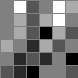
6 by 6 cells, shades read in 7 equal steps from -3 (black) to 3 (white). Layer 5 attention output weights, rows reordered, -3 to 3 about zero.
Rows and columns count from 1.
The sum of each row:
6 4 -3 -1 -8 -7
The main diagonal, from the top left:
0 1 -1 1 0 -1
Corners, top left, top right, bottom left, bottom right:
0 1 -1 -1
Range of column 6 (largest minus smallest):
4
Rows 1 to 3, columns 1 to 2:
0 3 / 0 1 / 0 1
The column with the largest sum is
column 5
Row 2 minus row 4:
-1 1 1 0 4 0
